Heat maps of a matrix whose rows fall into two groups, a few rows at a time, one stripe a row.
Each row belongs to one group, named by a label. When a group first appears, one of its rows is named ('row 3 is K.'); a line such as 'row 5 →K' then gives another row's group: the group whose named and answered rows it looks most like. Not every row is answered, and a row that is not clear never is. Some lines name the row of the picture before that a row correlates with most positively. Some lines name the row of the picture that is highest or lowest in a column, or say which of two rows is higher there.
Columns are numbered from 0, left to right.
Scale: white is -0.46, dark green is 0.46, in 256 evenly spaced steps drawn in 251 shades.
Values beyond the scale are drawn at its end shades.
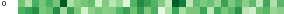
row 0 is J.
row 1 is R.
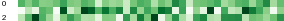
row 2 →R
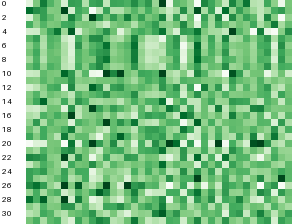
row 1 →R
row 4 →J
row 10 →J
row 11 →J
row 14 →R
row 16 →J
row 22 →R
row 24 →R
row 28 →R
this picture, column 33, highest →20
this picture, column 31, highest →0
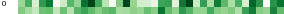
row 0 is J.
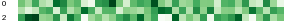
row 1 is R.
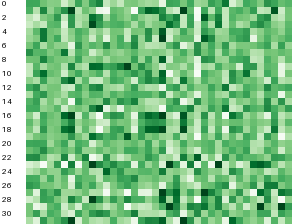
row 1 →J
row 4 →R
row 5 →R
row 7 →R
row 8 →R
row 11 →J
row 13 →R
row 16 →J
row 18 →J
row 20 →R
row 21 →R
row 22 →R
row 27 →R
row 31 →J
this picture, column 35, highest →1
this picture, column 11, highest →24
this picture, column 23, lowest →25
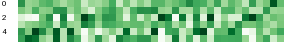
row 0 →R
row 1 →J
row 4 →R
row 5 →R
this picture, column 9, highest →2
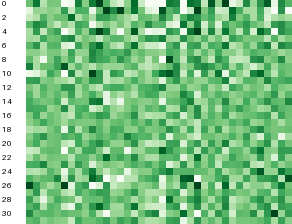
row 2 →J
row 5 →J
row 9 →R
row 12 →J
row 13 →J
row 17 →R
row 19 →R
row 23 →R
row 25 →J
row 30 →J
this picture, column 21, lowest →3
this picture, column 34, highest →0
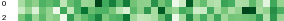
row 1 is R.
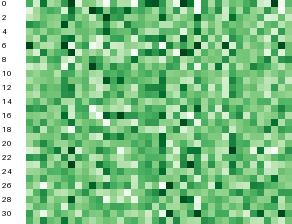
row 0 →J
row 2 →J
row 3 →R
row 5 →J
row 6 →R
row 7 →J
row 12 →J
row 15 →R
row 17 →J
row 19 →J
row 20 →R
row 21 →J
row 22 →R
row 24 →J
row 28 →J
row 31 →R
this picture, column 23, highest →23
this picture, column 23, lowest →16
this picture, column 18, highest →0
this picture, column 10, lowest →16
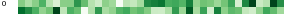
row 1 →R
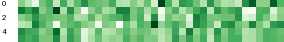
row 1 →R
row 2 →R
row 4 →R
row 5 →R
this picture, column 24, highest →4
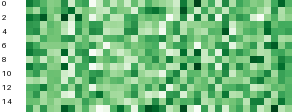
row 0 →R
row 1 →J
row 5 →J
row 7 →R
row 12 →R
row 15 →J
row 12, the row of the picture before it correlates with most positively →5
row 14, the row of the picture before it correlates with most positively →0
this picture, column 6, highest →1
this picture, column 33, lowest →2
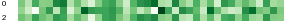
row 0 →J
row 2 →J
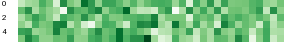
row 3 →J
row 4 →R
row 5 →R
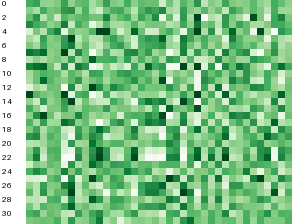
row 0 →R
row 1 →J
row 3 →R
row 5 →J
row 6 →J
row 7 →R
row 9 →R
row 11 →R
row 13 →R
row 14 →J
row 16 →R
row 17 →J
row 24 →R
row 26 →J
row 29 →J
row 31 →J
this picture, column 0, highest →13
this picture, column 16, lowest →22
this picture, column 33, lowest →7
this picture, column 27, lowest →9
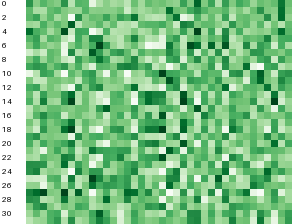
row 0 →R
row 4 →R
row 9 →R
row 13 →J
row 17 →J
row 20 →J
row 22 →J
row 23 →R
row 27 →R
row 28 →R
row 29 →R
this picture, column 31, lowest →11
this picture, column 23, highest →6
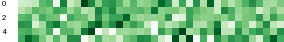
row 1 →J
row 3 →R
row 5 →R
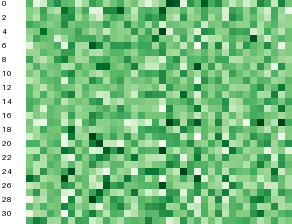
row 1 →J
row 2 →J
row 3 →R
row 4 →R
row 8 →R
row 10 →J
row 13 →J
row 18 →J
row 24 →J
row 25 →R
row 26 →J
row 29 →J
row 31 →R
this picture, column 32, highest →5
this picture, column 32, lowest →4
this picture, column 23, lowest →29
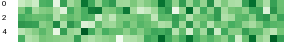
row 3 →R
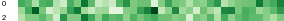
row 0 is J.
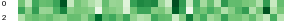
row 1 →J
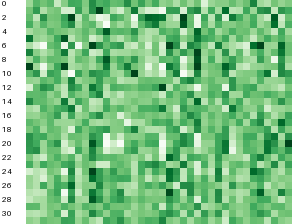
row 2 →J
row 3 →J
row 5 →R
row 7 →R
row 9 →R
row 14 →R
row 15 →J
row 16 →J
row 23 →J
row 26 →J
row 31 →J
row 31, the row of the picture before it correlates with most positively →0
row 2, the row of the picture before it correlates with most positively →0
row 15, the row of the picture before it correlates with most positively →0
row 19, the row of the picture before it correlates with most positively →1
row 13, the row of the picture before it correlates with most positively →1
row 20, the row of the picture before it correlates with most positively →1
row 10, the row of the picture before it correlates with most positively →2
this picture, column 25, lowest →0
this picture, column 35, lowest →8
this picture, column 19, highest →12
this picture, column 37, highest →20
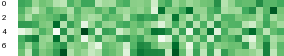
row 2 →J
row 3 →R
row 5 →R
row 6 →J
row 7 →J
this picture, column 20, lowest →5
